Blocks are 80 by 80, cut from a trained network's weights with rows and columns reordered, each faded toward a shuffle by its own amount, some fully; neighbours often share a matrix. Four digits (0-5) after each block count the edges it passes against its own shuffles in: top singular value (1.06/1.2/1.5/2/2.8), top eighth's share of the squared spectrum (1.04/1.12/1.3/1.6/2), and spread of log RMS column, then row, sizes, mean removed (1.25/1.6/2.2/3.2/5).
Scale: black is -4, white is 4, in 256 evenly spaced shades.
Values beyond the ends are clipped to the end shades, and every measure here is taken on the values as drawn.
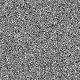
1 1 0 0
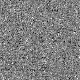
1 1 0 0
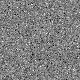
0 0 0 0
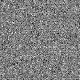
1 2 1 0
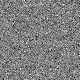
0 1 0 0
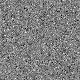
0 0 0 0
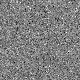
0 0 0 0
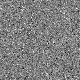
0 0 0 0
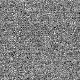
2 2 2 0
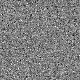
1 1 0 0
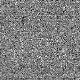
2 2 2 1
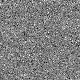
0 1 0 0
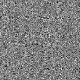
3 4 2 2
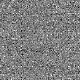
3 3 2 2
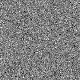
1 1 1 0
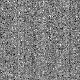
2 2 0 1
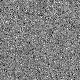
0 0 0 0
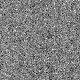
0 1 0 0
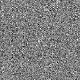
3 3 2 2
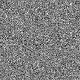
3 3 0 2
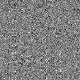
3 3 2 1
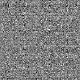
2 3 3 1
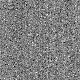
1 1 0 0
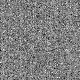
1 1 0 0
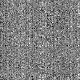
3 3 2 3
